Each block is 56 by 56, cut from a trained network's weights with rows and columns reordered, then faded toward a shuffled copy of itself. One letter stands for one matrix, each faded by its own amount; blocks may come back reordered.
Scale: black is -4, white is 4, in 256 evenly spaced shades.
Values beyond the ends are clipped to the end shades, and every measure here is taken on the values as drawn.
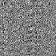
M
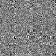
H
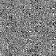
H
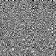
H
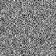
M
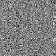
H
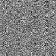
M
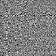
H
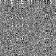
H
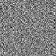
M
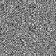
M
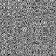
M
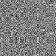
M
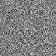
M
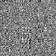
H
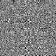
H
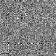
H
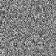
M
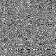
H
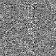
H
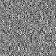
M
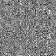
H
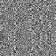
M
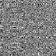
H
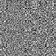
M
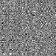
H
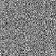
M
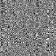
H
